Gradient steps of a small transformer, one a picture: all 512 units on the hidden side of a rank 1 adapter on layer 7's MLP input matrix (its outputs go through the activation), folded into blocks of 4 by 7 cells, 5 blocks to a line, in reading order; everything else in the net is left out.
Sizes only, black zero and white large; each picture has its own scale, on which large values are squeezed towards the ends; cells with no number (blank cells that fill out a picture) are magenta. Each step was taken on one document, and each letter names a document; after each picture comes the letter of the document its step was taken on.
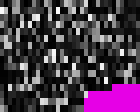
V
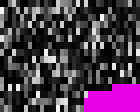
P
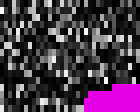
V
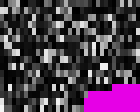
V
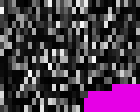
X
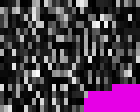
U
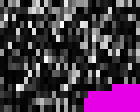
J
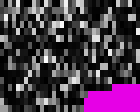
J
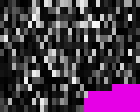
U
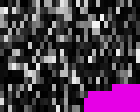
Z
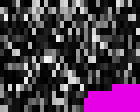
J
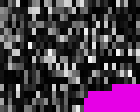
V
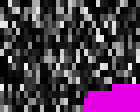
P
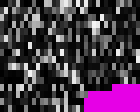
Z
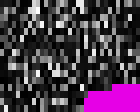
U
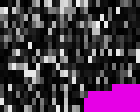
Z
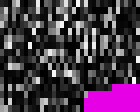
V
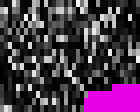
U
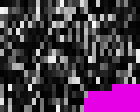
Z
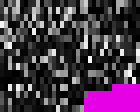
V
